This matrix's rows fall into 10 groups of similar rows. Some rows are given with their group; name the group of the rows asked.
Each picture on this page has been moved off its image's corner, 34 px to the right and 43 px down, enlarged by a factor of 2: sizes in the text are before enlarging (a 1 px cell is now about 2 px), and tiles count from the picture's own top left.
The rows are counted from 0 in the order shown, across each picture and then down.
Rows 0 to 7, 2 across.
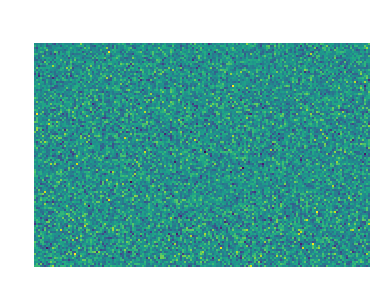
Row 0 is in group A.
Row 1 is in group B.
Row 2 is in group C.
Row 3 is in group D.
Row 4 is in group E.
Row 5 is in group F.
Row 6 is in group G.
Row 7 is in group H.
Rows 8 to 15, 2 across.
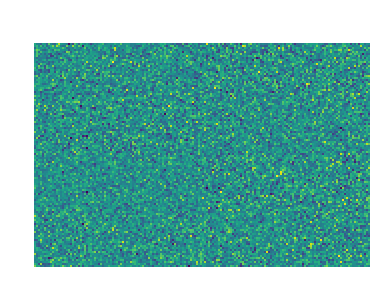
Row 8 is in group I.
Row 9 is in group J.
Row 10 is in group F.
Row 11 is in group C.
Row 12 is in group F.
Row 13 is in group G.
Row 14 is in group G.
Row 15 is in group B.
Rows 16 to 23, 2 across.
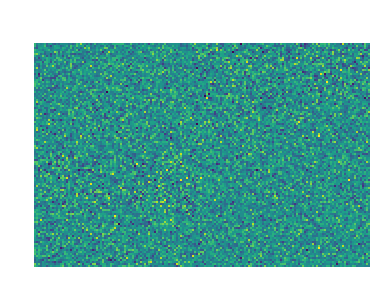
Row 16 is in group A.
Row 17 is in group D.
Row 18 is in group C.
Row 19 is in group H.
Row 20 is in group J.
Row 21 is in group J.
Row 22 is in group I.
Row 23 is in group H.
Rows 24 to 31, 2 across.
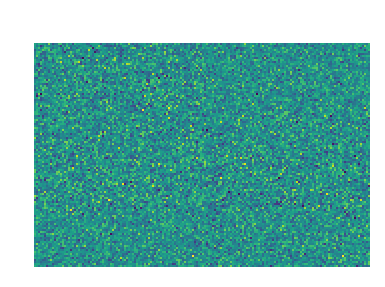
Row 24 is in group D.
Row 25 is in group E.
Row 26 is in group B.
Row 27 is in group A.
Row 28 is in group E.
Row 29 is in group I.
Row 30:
I
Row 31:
G
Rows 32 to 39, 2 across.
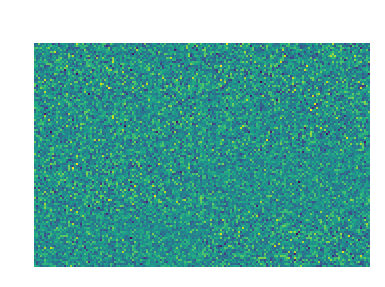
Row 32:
E
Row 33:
I
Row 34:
G
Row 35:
B
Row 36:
E
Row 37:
E
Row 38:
E
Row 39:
A
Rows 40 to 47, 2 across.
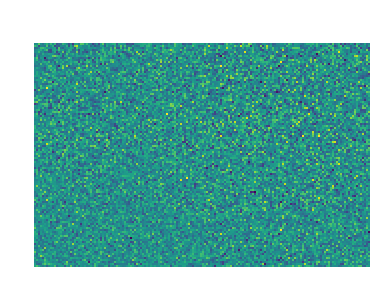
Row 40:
J
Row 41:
I
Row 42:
J
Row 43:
H
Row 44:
J
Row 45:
F
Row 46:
E
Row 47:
I
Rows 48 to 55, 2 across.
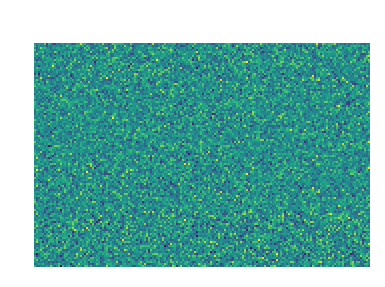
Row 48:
A
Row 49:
H
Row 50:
G
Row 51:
G
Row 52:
C
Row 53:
H
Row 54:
C
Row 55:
J
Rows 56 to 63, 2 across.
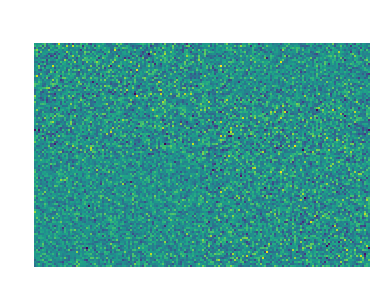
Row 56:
I
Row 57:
I
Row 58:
A
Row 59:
I
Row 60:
E
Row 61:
G
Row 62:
F
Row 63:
B
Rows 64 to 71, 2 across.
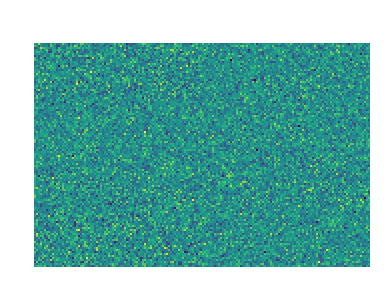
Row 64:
J
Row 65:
F
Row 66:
H
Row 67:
E
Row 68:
I
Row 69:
B
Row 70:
H
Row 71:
I
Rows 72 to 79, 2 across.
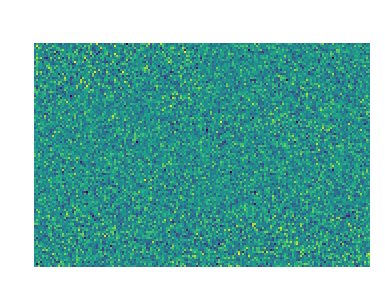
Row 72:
C
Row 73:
F
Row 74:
G
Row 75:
A
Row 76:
F
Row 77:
F
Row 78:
D
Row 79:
G
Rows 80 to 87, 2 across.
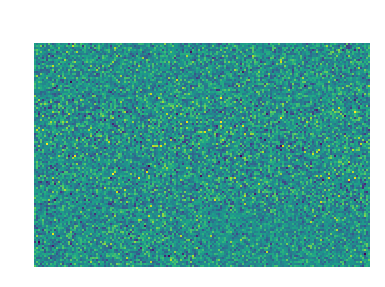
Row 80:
I
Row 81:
G
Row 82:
J
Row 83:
I
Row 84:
I
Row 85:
J
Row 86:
A
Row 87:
B
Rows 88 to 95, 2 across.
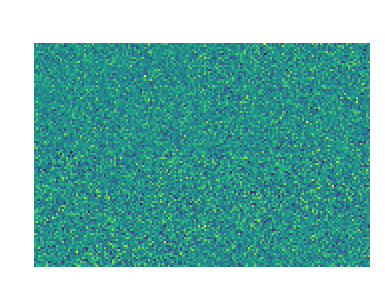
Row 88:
H
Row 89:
C
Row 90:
C
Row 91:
I
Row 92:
J
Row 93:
F
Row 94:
F
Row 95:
C
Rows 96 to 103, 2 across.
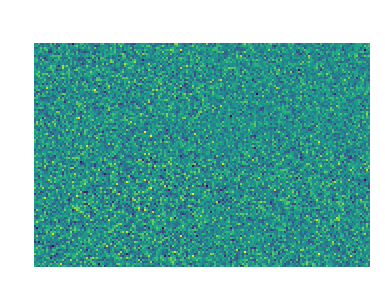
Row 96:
J
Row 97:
E
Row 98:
H
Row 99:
F
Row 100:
F
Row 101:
A
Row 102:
A
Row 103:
F
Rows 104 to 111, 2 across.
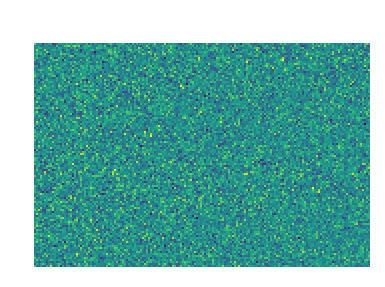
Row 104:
F
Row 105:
D
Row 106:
H
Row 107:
A
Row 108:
G
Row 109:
H
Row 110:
C
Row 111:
E
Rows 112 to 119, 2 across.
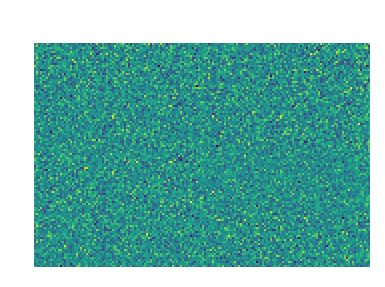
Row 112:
C
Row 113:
B
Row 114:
G
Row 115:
G
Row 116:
G
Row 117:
E
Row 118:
C
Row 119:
E
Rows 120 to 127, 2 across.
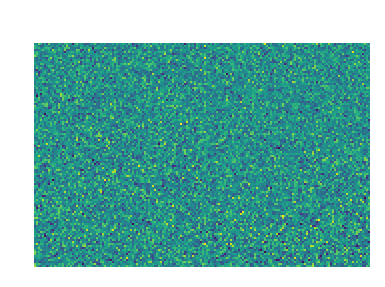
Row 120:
D
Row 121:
C
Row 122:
J
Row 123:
I
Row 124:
D
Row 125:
B
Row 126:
I
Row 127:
I
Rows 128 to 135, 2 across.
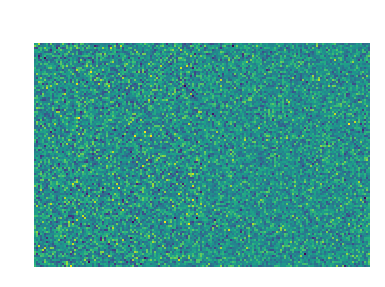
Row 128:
J
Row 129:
H
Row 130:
H
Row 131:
J
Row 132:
B
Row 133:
B
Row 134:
E
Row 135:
G
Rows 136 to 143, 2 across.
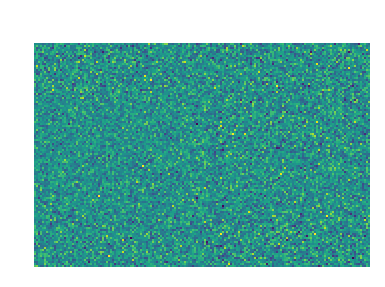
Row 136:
H
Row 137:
J
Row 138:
C
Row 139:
I
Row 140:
B
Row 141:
I
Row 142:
E
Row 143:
A
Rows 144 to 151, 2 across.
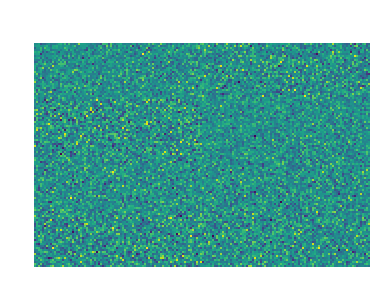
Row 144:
B
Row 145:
I
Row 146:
C
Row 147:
F
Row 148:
G
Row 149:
F
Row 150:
G
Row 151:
H
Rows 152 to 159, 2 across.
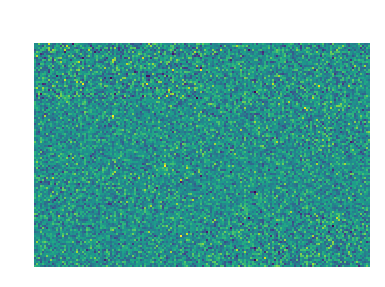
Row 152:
D
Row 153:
F
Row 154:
G
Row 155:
J
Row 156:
I
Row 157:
F
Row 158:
J
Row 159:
F
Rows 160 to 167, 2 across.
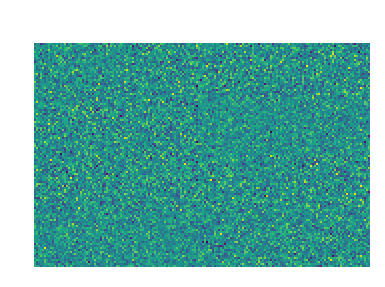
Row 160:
B
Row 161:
I
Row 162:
C
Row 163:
B
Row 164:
C
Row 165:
B
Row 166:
E
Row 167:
A
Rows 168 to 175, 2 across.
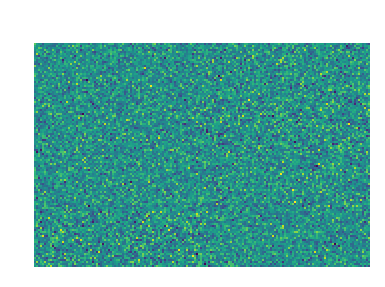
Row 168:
F
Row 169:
G
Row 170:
D
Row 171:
A
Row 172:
E
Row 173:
I
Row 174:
B
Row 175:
D
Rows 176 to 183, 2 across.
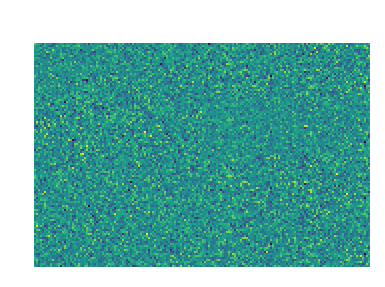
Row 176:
F
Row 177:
B
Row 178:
H
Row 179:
B
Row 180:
E
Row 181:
B
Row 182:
C
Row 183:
B
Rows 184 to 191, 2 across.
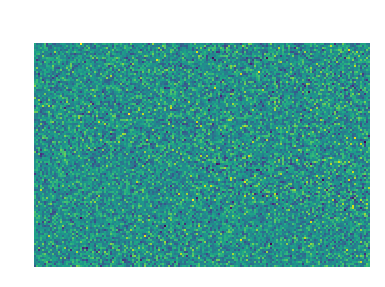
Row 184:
A
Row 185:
J
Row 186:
D
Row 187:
B
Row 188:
B
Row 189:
J
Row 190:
F
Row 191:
B
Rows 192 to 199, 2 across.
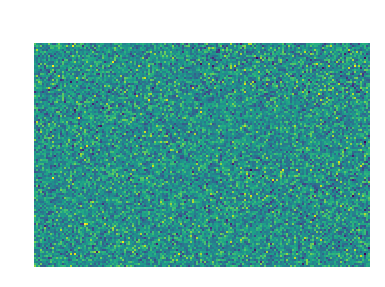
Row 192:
I
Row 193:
J
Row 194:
H
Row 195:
B
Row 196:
A
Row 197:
D
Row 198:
G
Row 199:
B
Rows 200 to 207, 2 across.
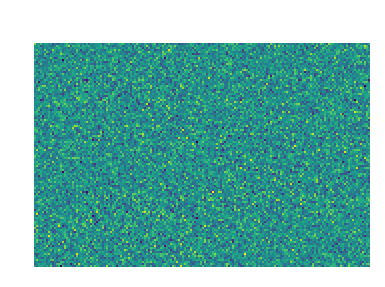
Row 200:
F
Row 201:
B
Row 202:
B
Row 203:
I
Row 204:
F
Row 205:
E
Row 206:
C
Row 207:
C
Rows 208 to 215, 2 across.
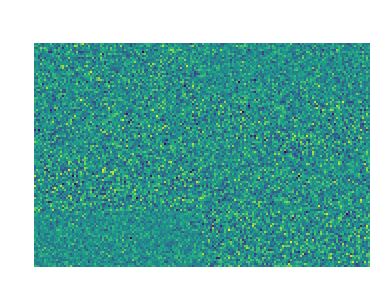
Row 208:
J
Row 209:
F
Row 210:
A
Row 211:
F
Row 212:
G
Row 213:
A
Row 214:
E
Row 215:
G
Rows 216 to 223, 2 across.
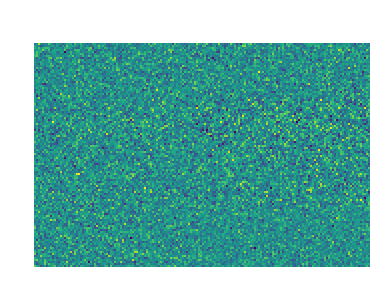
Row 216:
D
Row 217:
J
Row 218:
A
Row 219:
A
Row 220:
H
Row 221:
B
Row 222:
E
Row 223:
F
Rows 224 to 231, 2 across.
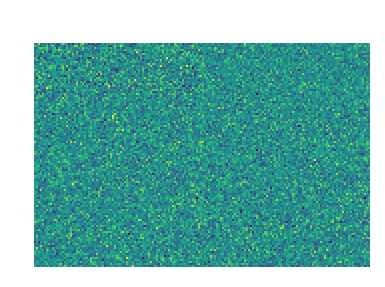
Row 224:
J
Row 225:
E
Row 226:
G
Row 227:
E
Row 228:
B
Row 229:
B
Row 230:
A
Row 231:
D
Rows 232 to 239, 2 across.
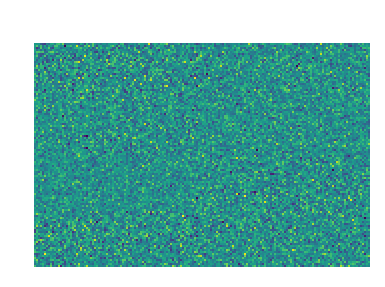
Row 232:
H
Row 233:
A
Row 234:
F
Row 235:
E
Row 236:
B
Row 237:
F
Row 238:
C
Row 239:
C
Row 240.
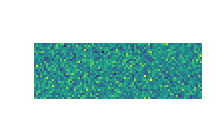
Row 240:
H
